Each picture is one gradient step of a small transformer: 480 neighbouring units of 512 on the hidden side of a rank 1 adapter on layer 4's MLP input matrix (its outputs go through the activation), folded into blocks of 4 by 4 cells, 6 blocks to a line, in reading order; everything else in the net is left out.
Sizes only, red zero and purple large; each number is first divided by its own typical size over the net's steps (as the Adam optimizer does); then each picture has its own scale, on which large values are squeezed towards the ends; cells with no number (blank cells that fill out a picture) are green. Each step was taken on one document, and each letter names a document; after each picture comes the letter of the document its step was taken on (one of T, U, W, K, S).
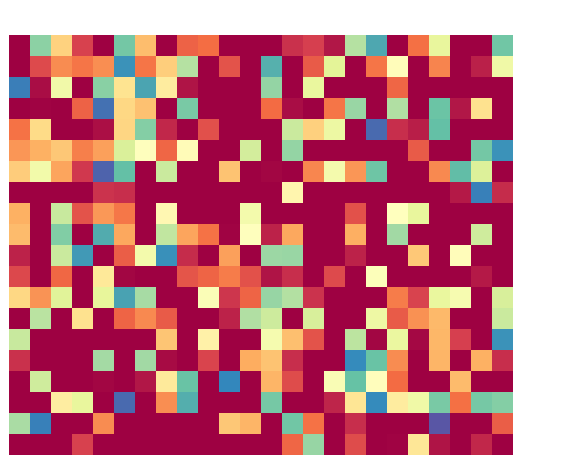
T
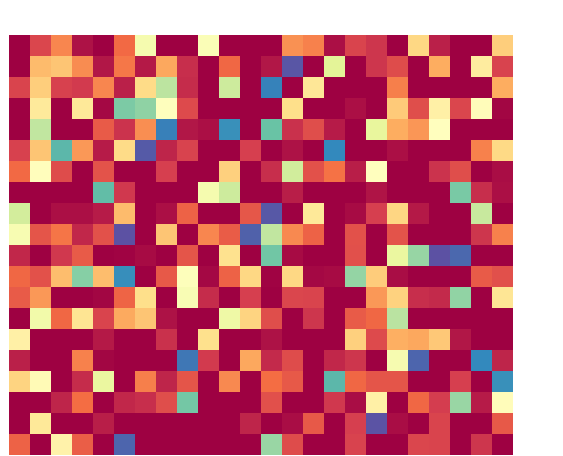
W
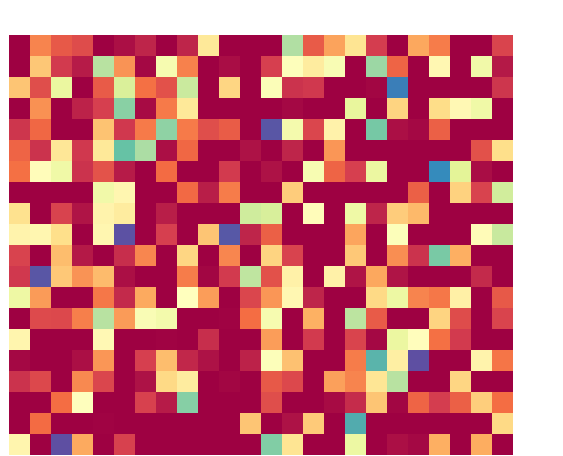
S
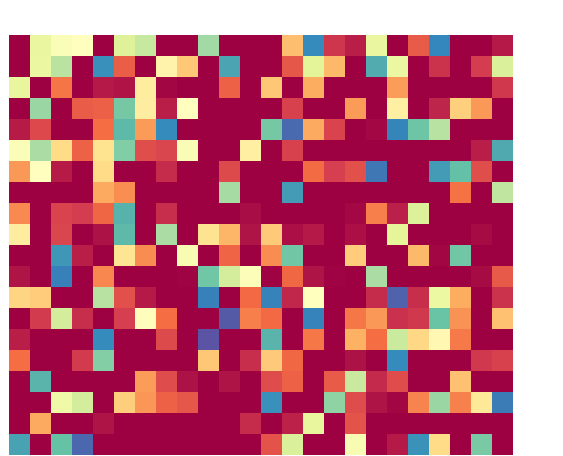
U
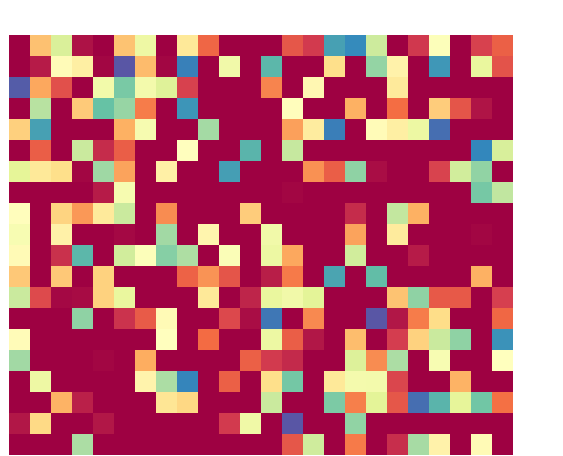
T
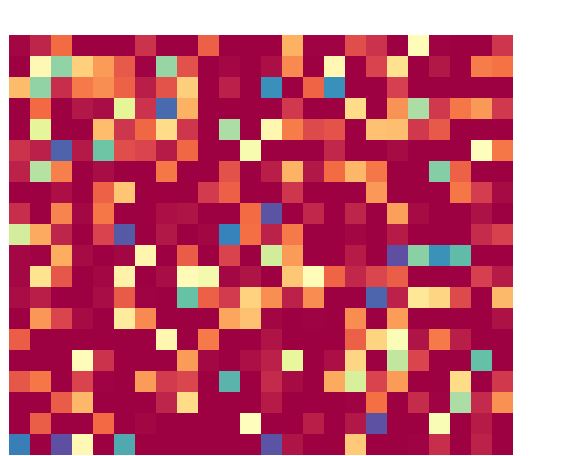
W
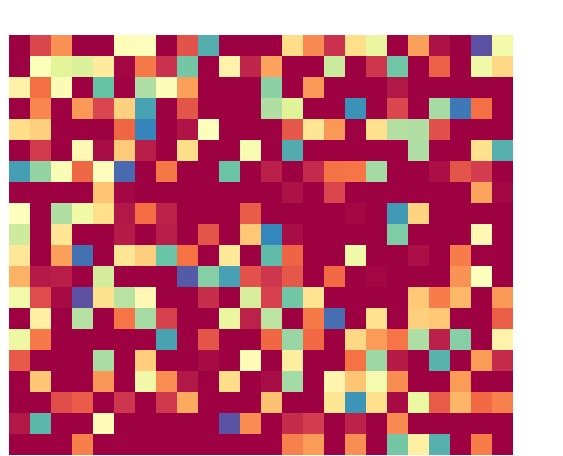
T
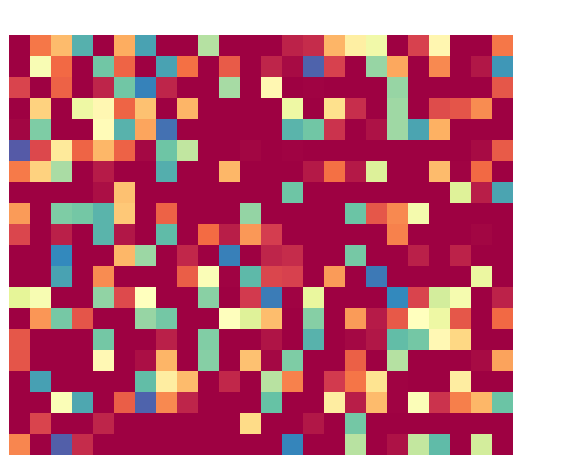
U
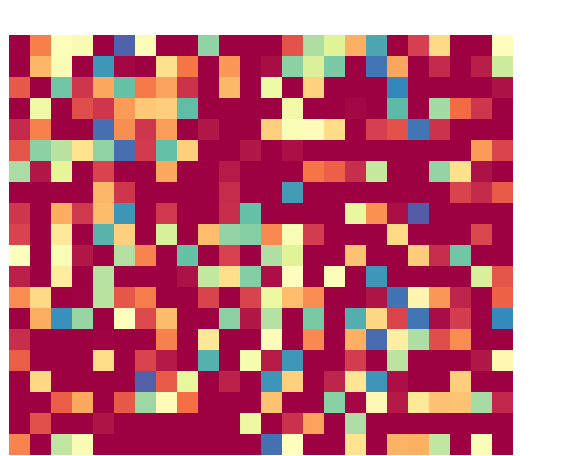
U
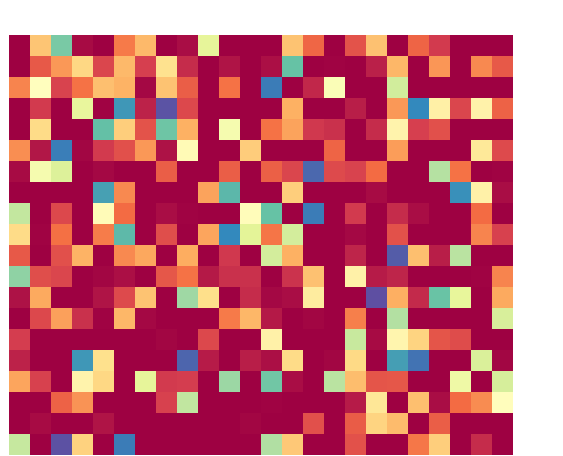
W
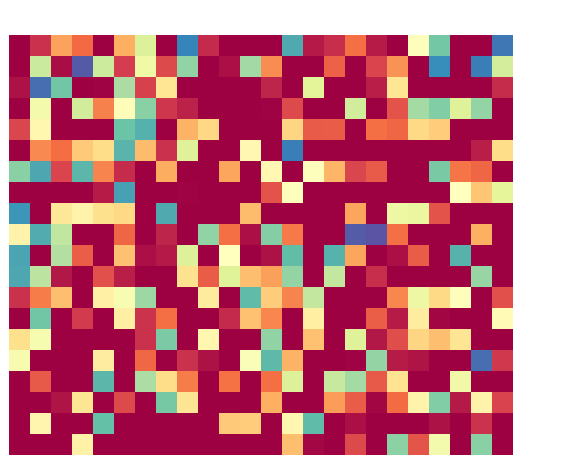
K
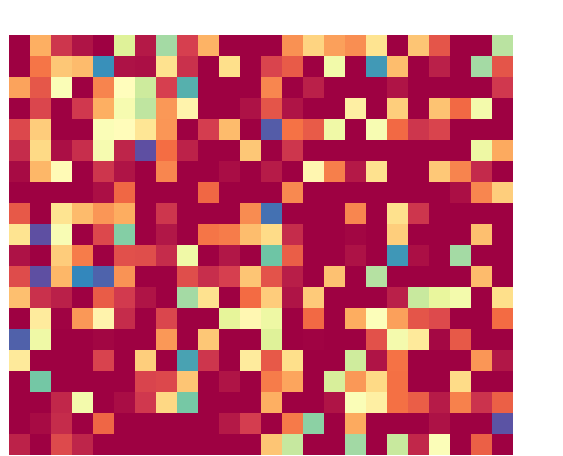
S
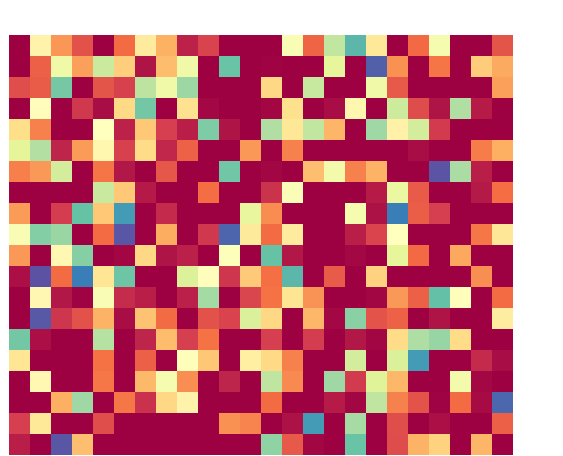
S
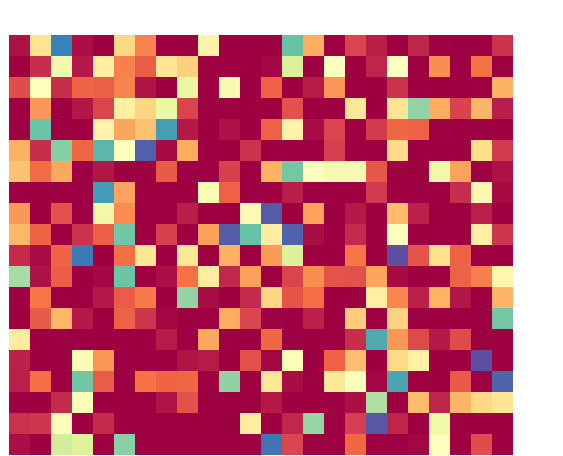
W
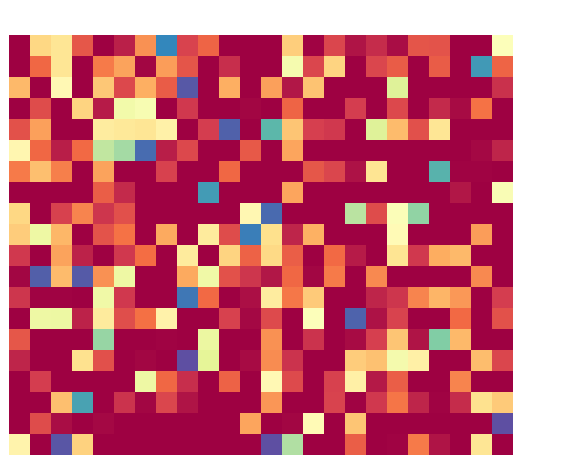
S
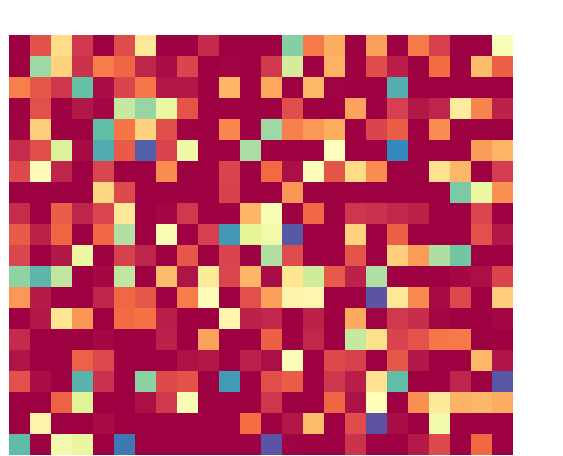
W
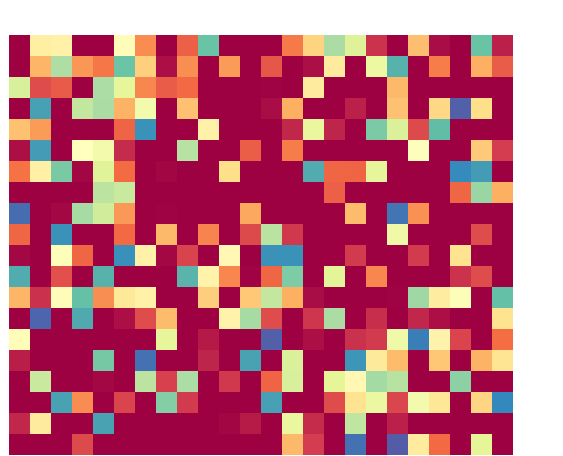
T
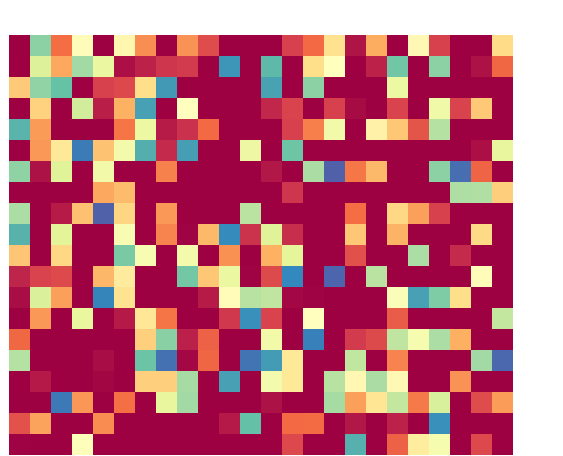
K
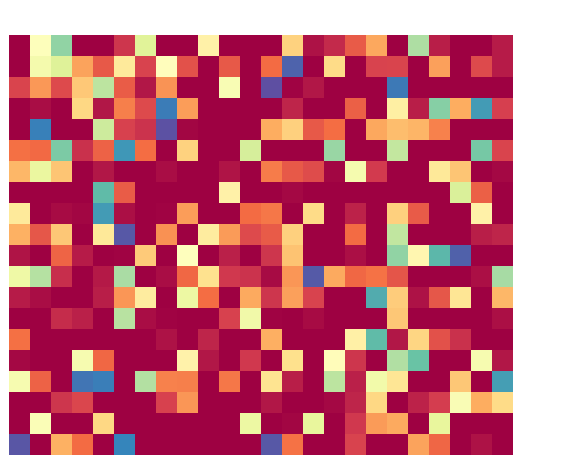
W
